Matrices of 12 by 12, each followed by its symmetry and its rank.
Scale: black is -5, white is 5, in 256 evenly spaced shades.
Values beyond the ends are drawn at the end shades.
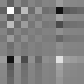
symmetric, rank one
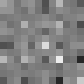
symmetric, rank two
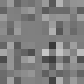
antisymmetric, rank two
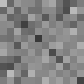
symmetric, full rank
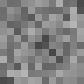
symmetric, full rank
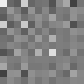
symmetric, rank two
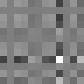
symmetric, rank one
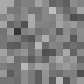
neither, full rank
